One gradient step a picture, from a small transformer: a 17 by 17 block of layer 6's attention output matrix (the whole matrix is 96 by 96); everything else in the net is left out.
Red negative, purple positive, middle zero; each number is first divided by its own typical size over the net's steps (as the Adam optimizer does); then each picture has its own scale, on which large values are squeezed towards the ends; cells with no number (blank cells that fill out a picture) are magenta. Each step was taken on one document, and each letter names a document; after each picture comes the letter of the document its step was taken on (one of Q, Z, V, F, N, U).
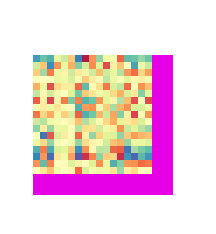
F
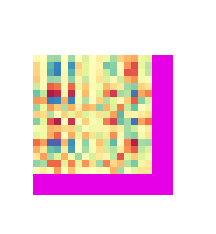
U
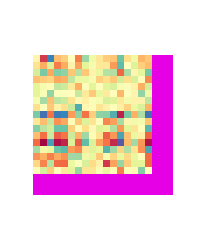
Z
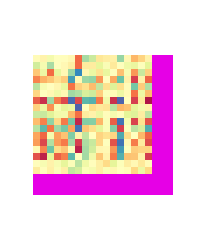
Z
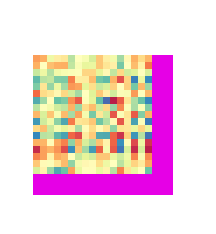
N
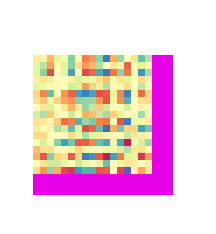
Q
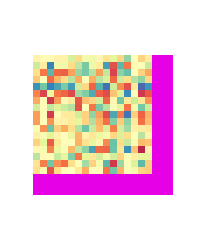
U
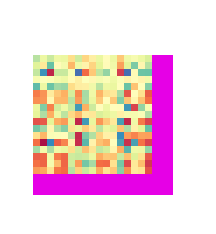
Z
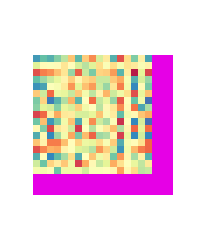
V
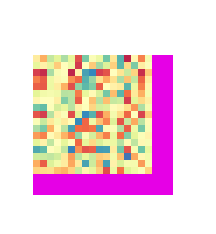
Q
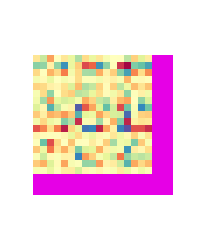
V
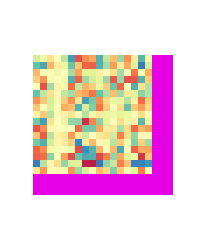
Q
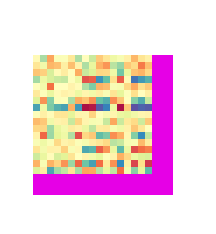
N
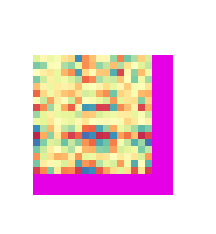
Q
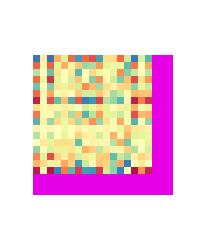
Q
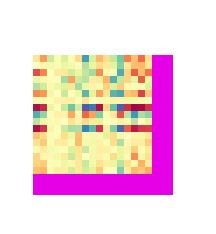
F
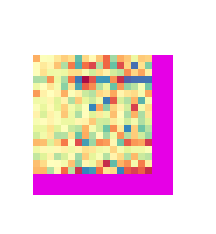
F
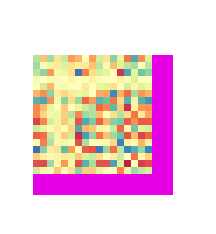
Z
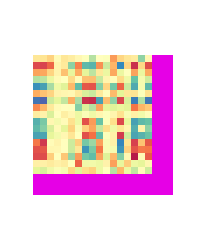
F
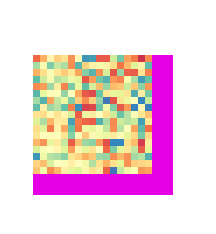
N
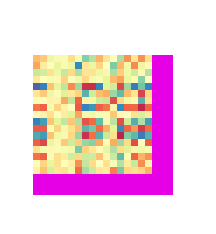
F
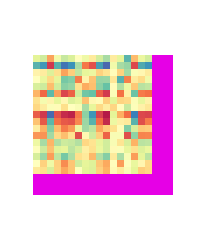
U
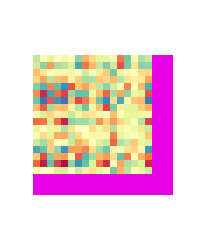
Z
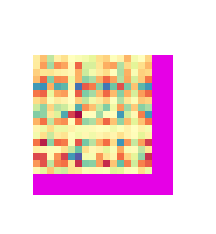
Z
